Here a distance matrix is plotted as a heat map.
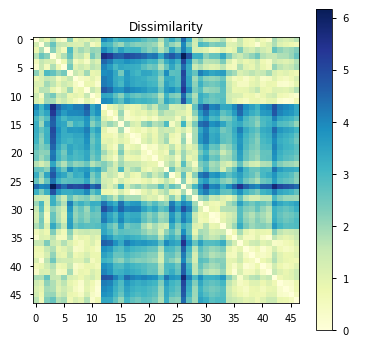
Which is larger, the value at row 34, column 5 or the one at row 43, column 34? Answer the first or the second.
the second
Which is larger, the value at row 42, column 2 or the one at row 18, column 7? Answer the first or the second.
the second
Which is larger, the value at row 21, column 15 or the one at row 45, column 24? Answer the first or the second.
the second
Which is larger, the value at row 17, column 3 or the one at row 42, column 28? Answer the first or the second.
the first
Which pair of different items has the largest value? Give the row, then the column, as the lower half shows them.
26, 3
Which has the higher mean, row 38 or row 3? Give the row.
3
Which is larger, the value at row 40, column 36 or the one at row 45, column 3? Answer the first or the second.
the second
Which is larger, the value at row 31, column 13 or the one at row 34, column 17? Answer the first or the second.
the first
